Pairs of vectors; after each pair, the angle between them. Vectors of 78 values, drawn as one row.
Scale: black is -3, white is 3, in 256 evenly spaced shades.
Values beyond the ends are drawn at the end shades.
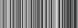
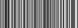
partly opposed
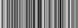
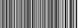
orthogonal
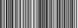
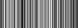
partly opposed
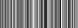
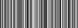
nearly parallel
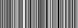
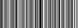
orthogonal
